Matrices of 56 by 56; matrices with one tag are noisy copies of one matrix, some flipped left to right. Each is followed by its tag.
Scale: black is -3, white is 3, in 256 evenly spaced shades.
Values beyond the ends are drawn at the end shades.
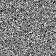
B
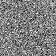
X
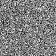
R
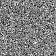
R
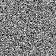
X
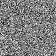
R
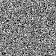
R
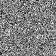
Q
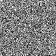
R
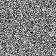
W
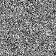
Q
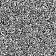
R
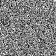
R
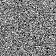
X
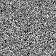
B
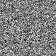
B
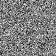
Q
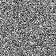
X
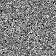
B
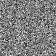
B
